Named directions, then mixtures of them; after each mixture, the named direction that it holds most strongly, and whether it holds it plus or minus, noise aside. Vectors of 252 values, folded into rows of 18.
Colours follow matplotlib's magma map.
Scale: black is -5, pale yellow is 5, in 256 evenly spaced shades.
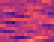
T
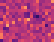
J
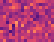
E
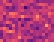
E, minus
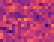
E, plus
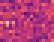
J, plus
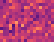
E, plus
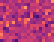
J, plus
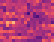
T, minus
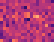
J, minus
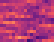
T, minus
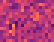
E, minus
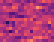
T, plus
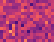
E, minus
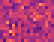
E, minus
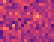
E, minus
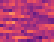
T, minus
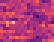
T, minus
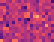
J, minus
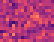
E, minus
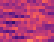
T, plus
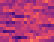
T, plus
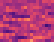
T, plus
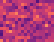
E, minus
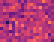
E, plus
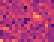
J, minus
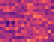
T, plus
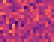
E, minus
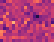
J, plus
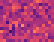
E, plus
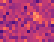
E, minus
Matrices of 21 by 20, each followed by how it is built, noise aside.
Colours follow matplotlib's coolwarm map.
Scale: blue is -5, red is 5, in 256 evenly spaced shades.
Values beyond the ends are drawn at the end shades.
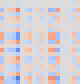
low rank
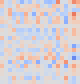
low rank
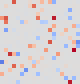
sparse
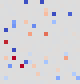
sparse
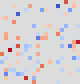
sparse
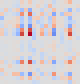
low rank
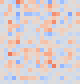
low rank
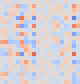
low rank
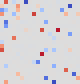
sparse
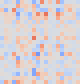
low rank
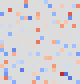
sparse
